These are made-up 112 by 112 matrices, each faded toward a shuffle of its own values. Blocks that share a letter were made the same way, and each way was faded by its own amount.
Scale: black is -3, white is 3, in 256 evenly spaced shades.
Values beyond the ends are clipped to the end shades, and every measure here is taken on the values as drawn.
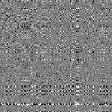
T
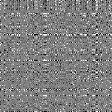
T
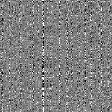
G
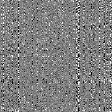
G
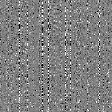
G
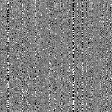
G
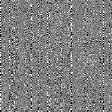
G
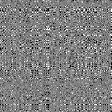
T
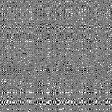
T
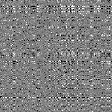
T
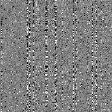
G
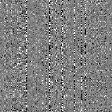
G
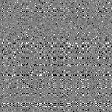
T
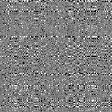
T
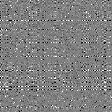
T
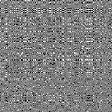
T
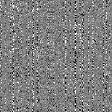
G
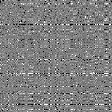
T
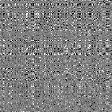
T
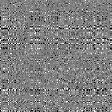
T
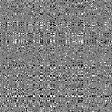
T
